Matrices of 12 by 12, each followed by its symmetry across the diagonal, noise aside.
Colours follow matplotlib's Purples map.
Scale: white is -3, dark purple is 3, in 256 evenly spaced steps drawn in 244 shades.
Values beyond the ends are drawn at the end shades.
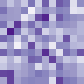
antisymmetric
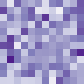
antisymmetric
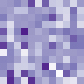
neither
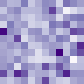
neither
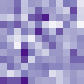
antisymmetric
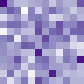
neither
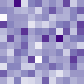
antisymmetric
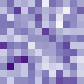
antisymmetric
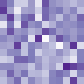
neither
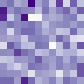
neither
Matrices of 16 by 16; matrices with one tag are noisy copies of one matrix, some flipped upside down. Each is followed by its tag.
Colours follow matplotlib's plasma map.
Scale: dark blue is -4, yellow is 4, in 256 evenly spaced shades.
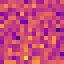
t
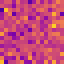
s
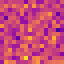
t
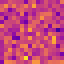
t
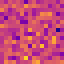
t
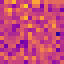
t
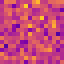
t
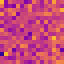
s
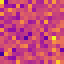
s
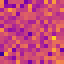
s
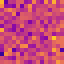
s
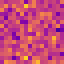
t
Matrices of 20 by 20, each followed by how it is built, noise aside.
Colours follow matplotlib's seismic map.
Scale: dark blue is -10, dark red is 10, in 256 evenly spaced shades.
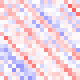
Toeplitz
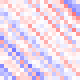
Toeplitz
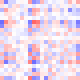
low rank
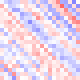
Toeplitz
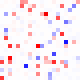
sparse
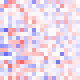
low rank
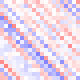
Toeplitz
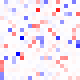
sparse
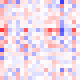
low rank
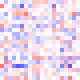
low rank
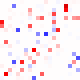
sparse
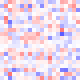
low rank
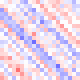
Toeplitz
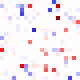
sparse
